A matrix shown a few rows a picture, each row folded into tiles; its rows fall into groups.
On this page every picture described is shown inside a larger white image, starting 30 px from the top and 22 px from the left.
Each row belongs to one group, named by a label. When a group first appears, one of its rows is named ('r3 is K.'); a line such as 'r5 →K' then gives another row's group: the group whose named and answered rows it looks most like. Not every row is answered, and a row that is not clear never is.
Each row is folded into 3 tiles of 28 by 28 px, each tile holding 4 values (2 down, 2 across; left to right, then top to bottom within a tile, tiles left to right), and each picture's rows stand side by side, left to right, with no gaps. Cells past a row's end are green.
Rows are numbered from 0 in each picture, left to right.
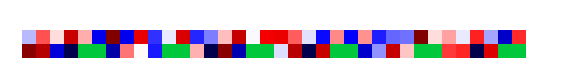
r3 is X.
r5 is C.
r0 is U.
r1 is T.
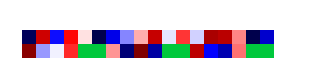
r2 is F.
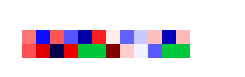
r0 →C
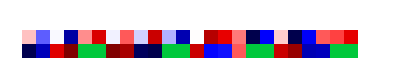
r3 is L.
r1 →U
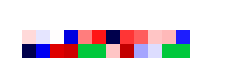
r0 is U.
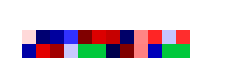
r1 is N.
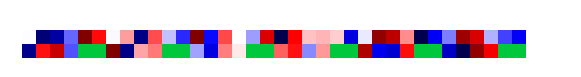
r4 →F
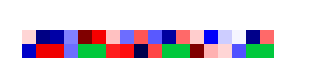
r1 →C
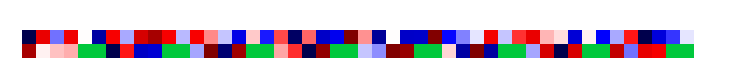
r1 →N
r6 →X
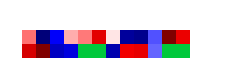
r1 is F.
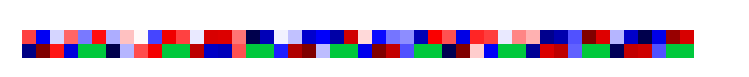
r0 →N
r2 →F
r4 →N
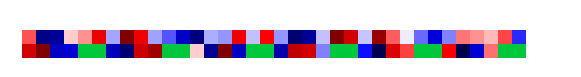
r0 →L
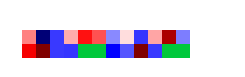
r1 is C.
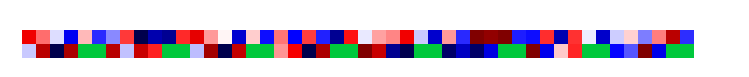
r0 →X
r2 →X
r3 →C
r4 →U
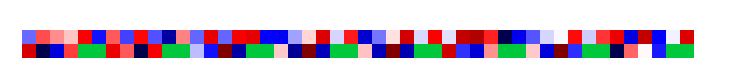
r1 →C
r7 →T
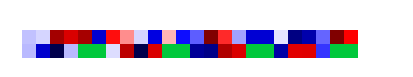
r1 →X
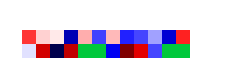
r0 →X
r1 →N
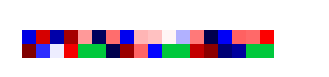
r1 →N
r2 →L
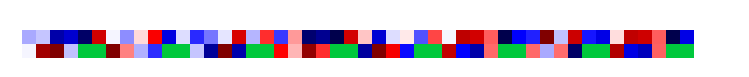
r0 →N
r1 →U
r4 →N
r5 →F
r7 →F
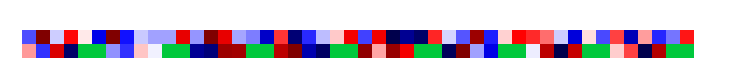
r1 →T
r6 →X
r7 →C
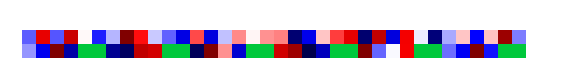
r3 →L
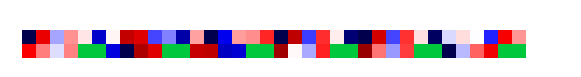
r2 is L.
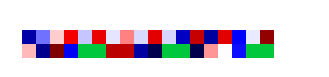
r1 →U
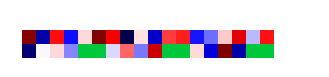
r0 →T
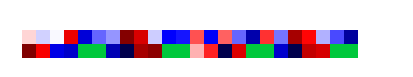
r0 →U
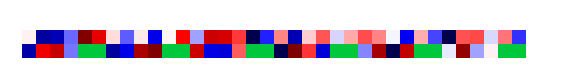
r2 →F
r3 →N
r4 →X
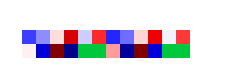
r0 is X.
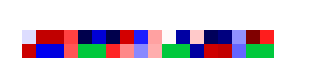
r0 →F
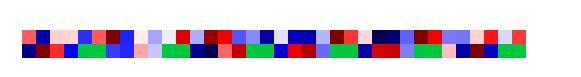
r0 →N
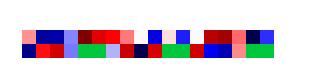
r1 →X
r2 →F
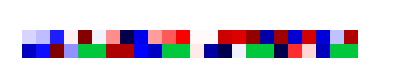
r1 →L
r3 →T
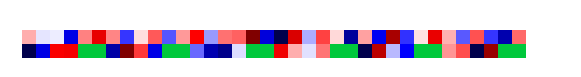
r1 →N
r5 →C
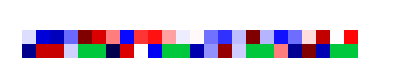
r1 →N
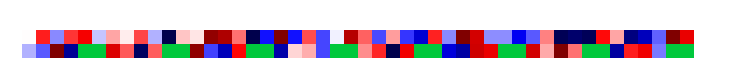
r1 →C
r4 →C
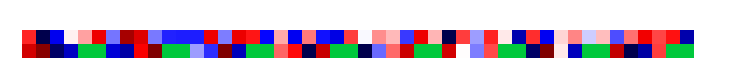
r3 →C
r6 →N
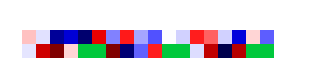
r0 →N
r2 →X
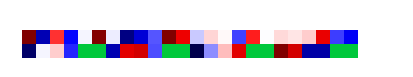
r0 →T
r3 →U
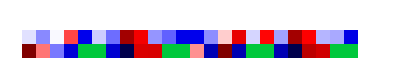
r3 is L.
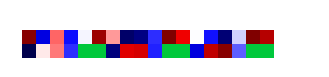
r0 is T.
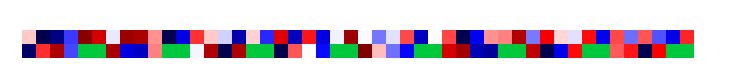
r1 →F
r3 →T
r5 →L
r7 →C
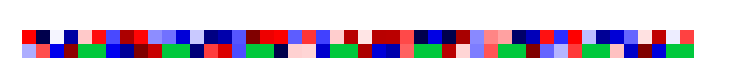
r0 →C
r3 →T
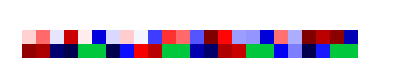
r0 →U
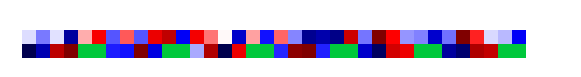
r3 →N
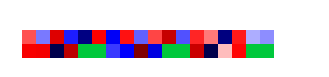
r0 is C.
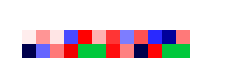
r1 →C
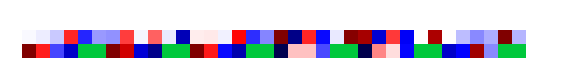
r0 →U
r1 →U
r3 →T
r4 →T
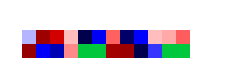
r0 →F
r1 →L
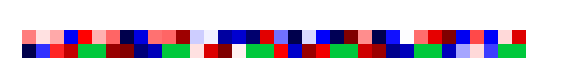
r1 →L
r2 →N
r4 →L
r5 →T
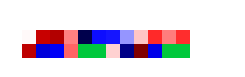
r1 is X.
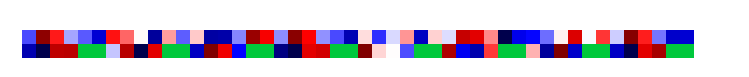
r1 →X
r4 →U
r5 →F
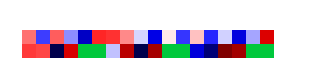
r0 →C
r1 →X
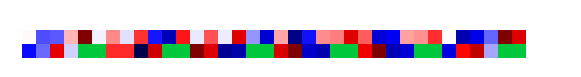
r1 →C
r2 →U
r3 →L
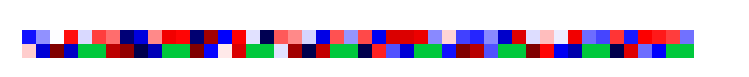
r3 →X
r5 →N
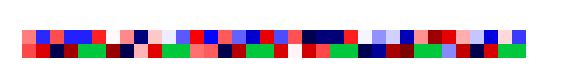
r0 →C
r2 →C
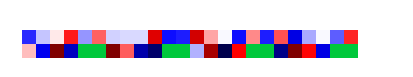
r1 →U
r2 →X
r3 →N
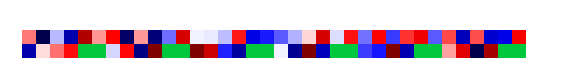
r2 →U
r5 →C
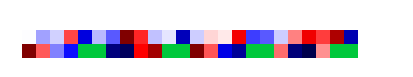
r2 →U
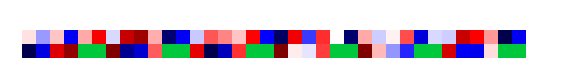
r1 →F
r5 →F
